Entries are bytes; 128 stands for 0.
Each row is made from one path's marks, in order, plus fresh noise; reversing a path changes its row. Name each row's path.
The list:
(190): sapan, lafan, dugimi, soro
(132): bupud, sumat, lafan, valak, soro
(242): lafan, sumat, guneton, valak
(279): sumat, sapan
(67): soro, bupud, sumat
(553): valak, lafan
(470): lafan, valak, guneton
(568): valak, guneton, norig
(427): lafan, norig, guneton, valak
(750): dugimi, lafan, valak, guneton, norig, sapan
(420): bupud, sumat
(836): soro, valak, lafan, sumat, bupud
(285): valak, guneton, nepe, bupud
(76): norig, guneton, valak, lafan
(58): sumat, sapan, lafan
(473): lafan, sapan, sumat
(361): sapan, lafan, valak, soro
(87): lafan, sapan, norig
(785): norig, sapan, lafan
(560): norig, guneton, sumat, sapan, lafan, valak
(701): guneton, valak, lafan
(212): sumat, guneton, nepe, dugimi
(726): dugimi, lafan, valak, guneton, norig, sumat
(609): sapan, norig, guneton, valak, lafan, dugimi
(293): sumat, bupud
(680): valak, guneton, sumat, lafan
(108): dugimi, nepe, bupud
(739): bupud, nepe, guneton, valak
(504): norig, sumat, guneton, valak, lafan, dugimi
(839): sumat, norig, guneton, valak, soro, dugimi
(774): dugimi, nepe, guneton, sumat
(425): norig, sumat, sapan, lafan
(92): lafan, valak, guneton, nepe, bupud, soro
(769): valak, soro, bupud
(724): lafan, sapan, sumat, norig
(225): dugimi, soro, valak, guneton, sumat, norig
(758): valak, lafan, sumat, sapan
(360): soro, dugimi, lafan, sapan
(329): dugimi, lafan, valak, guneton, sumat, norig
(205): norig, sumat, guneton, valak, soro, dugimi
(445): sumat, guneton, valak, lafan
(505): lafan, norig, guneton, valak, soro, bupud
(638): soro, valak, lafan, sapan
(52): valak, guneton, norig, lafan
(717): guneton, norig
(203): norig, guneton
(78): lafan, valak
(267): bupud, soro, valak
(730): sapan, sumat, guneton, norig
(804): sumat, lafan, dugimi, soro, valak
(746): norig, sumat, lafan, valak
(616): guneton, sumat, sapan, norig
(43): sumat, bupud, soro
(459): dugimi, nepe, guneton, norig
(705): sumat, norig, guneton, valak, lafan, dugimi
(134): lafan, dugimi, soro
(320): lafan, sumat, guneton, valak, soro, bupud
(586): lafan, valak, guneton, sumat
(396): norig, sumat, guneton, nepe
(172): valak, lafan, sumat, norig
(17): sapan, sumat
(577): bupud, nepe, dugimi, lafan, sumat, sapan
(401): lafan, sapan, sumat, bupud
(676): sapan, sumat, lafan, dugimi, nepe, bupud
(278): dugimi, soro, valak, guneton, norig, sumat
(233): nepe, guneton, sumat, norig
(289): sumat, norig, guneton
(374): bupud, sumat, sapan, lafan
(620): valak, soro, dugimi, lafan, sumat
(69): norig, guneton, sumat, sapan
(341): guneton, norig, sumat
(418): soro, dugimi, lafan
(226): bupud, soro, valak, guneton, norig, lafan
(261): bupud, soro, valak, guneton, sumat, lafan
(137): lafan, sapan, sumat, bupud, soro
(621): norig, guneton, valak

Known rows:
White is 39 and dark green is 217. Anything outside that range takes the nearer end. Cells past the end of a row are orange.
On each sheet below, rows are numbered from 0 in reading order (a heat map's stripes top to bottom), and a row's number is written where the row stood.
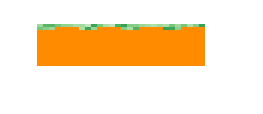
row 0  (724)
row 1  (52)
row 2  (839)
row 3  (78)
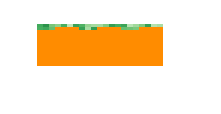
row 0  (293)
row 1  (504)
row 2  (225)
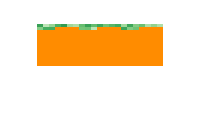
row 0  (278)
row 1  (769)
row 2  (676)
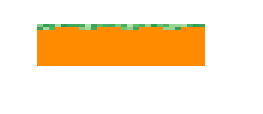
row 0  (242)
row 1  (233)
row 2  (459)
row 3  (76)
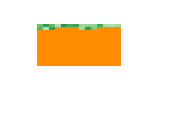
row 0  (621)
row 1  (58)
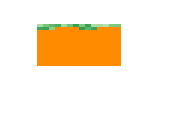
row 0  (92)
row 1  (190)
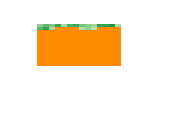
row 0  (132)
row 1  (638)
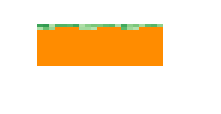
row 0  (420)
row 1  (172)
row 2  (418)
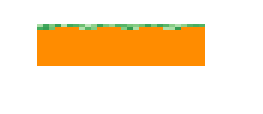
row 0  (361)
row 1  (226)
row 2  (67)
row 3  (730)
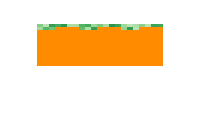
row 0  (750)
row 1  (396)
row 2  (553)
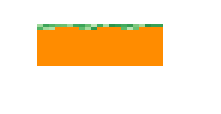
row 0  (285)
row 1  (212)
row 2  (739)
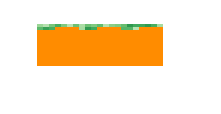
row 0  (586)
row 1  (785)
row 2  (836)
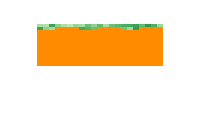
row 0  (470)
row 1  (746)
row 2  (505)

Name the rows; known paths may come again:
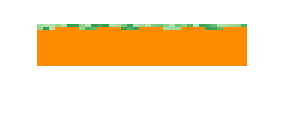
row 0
(553)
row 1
(750)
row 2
(190)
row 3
(568)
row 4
(134)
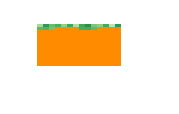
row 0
(473)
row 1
(293)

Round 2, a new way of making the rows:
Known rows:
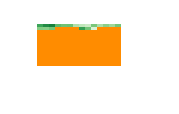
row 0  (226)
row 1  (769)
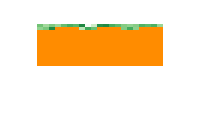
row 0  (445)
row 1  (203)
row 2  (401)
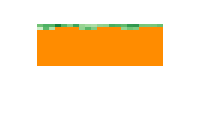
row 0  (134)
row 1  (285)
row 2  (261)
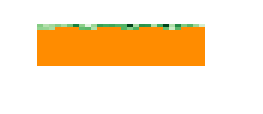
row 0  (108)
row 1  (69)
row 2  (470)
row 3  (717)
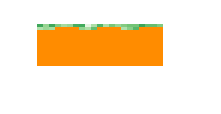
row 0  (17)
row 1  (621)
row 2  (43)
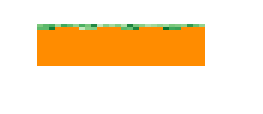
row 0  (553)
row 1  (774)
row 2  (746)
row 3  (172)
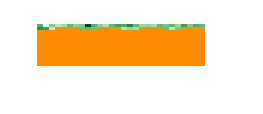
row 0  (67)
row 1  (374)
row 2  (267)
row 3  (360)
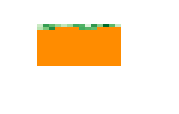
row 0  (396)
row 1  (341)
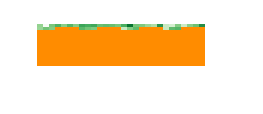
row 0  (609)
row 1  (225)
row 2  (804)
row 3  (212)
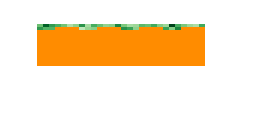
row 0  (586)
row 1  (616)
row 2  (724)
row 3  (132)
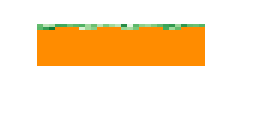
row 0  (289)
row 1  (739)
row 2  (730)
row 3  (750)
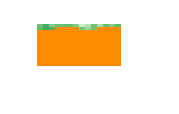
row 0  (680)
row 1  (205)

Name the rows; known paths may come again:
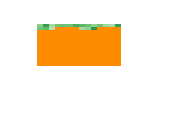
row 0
(92)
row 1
(242)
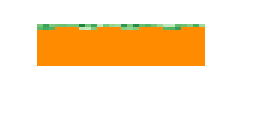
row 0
(680)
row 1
(459)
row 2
(278)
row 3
(705)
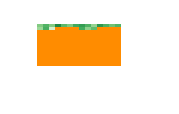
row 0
(190)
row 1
(750)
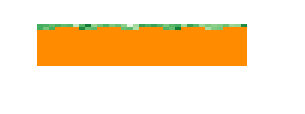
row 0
(52)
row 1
(329)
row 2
(69)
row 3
(553)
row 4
(676)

